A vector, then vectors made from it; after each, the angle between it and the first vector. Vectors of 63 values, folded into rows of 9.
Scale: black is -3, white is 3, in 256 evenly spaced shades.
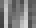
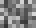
partly opposed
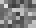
orthogonal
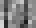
nearly opposite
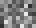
partly aligned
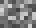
orthogonal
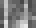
nearly parallel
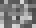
orthogonal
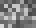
orthogonal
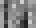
nearly opposite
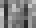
nearly opposite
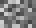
orthogonal
